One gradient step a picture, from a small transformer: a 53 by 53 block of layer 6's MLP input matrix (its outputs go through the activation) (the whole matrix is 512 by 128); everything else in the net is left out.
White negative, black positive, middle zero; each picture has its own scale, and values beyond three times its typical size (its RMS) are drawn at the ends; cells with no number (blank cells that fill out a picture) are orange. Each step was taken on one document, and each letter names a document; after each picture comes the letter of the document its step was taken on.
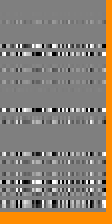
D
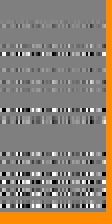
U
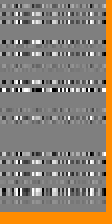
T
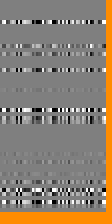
D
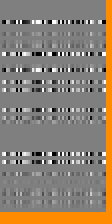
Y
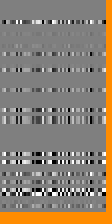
Y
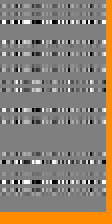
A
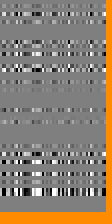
A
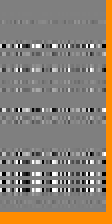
D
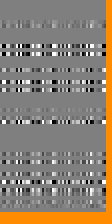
U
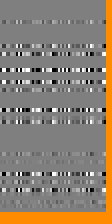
U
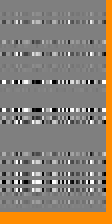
T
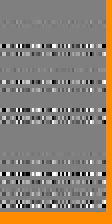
U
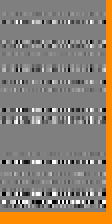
T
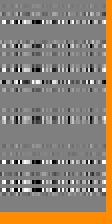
A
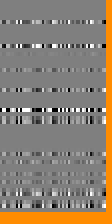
D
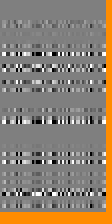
Y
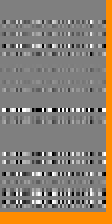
Y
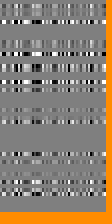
A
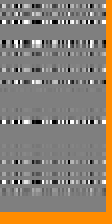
A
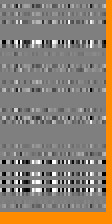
T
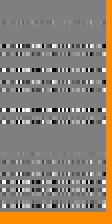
U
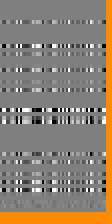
D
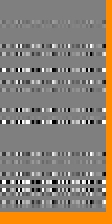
U
